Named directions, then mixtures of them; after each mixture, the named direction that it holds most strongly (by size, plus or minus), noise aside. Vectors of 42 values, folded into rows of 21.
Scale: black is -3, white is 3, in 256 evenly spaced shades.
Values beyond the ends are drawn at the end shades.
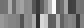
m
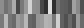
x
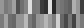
x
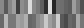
x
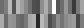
m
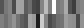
m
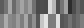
m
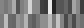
x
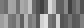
m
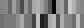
m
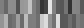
x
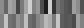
x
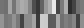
m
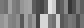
m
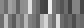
x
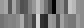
m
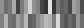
x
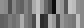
m
